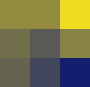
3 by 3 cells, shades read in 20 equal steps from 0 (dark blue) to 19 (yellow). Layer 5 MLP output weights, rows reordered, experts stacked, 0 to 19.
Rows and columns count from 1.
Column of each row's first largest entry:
3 3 1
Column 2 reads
11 6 4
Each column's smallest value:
7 4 0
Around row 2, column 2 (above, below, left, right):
11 4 8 10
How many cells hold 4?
1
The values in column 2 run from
4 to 11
